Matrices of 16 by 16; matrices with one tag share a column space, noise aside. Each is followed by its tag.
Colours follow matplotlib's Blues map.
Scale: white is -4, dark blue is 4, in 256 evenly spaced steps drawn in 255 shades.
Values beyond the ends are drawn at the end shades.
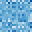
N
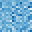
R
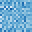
R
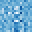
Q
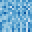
Q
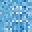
Q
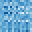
Q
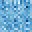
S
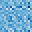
R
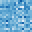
S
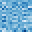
R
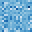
R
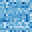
N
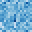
N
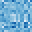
N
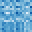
Q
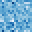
N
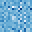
R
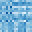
Q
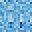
N
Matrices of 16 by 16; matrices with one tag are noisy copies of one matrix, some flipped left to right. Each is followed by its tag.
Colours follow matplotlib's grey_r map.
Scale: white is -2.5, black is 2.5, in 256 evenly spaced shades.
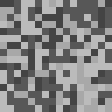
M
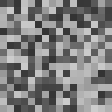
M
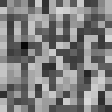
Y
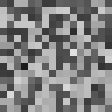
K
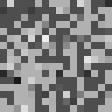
M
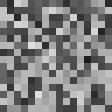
K
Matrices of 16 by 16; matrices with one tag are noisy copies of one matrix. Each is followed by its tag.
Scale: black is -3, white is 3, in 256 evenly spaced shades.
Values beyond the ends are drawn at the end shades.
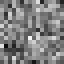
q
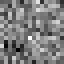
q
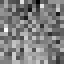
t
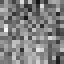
t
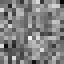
q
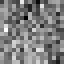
t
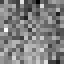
t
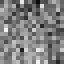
t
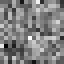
q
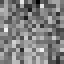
t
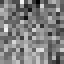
t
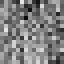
t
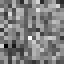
q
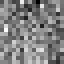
t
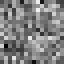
q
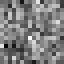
q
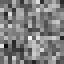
q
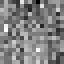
t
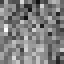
t
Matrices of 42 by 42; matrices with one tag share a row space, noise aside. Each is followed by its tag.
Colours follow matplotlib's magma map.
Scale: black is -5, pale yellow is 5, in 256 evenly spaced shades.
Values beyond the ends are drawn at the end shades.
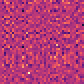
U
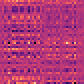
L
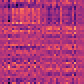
L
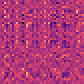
U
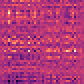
L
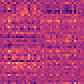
L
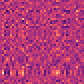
U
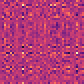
U
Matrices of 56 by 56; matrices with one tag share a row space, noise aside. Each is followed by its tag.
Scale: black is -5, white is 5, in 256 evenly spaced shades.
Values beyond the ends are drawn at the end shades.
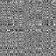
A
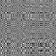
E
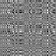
A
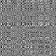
E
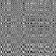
E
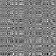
A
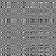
E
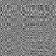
E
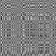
E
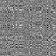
A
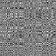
A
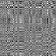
A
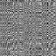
A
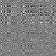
E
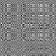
E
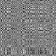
E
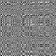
E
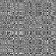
A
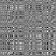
A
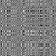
E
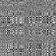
A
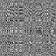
A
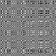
E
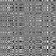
A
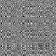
E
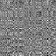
A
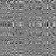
A
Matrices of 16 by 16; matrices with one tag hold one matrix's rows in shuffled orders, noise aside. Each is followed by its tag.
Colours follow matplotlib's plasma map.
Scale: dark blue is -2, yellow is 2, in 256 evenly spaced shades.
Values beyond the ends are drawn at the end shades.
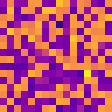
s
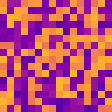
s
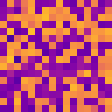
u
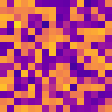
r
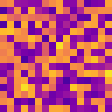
r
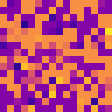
u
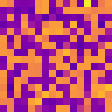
s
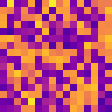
u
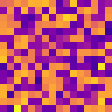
r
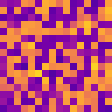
u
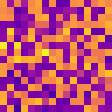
s
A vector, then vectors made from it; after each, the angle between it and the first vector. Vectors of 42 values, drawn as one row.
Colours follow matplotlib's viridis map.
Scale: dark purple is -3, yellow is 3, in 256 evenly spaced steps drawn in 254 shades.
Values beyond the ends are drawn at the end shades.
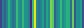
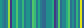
partly aligned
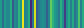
partly aligned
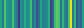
partly opposed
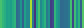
nearly opposite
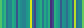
nearly opposite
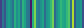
nearly parallel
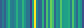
nearly parallel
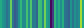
partly opposed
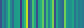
partly aligned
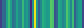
nearly parallel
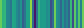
nearly opposite
